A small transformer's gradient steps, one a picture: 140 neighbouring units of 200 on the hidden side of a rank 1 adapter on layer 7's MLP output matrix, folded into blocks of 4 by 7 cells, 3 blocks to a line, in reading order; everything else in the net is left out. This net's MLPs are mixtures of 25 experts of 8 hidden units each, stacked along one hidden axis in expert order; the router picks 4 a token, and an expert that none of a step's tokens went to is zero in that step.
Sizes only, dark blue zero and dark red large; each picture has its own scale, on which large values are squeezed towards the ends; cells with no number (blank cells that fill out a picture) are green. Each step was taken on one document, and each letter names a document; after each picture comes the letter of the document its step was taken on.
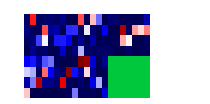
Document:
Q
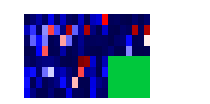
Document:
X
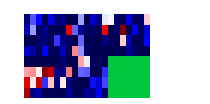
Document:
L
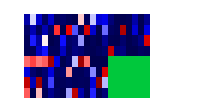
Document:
Q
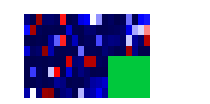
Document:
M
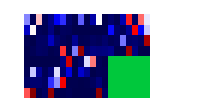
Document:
M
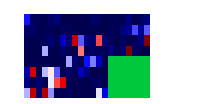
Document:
M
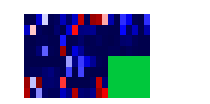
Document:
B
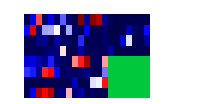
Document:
X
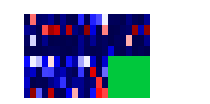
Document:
X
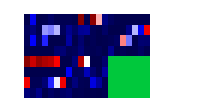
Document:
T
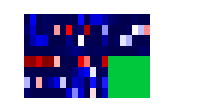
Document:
T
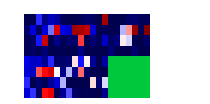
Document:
X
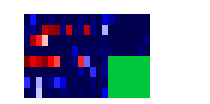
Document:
T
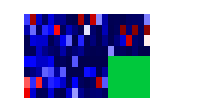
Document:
Q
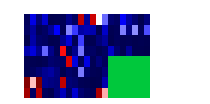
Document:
B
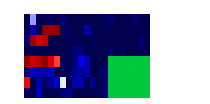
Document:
T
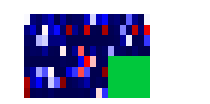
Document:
L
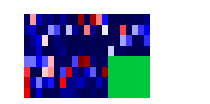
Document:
Q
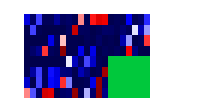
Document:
M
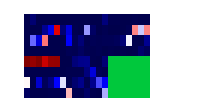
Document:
T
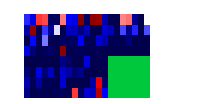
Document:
B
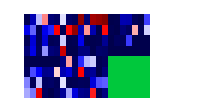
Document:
B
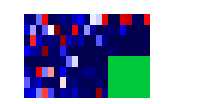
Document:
B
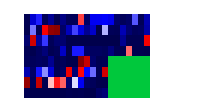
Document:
X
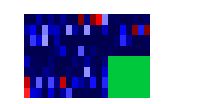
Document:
X
